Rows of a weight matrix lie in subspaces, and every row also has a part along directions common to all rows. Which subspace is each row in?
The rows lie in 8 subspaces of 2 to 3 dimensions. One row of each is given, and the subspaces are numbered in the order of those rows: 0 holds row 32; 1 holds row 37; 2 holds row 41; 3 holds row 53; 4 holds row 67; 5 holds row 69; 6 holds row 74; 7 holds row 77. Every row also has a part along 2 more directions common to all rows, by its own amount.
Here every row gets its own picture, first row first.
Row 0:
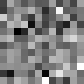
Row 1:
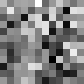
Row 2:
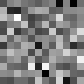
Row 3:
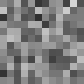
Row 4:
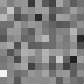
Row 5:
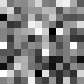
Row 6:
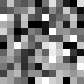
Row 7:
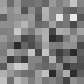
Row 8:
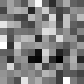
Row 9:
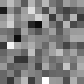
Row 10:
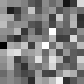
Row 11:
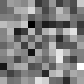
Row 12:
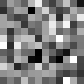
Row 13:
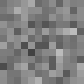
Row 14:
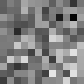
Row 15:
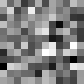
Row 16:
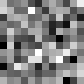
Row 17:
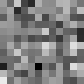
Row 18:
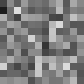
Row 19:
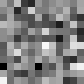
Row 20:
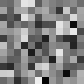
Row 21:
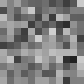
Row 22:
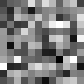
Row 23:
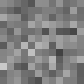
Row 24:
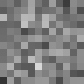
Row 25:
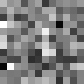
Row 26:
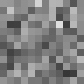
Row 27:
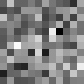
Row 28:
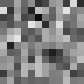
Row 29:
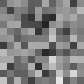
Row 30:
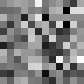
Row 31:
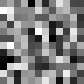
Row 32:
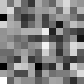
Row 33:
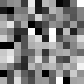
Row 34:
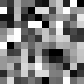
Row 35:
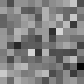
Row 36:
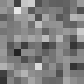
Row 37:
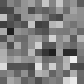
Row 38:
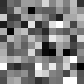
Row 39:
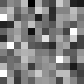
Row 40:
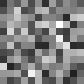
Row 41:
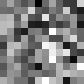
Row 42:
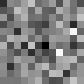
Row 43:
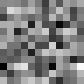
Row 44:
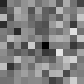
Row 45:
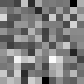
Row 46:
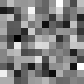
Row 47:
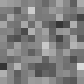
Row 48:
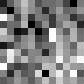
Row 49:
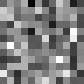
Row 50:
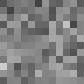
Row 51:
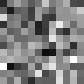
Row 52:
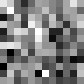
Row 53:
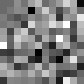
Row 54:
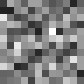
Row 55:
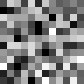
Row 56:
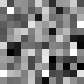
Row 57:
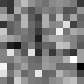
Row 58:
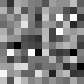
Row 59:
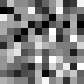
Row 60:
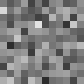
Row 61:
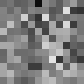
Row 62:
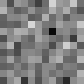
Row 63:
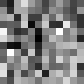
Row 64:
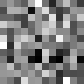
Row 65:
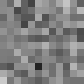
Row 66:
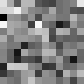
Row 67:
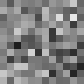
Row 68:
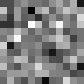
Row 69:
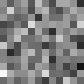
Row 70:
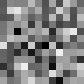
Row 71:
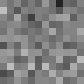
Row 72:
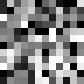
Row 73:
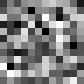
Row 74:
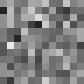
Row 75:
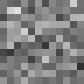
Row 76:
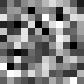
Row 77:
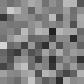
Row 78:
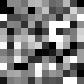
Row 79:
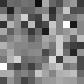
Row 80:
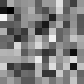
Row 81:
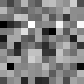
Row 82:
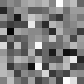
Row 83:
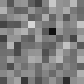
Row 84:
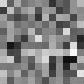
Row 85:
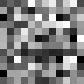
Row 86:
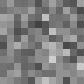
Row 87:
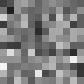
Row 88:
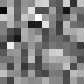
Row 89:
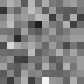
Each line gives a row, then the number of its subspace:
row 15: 0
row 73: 2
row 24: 0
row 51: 0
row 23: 7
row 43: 7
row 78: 3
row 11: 7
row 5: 1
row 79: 2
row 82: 1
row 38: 1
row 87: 4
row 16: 3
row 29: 0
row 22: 5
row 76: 2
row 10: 7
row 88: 6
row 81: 3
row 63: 4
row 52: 4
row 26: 2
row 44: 7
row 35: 4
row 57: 4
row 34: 6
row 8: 3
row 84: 5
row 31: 5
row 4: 5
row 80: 1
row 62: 3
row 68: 6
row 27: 4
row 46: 1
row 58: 4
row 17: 0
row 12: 3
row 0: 7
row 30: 2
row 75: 1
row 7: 4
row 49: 5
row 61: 2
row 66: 0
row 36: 0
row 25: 3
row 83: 3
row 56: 5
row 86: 2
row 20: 7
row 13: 7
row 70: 7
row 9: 6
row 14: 4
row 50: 2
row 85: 5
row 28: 6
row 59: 1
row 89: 6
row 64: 3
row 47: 1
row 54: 3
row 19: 0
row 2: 1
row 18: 1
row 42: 7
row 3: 6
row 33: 5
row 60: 6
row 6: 2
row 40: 1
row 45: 6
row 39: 5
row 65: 0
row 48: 4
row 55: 6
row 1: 2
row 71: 1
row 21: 5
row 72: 0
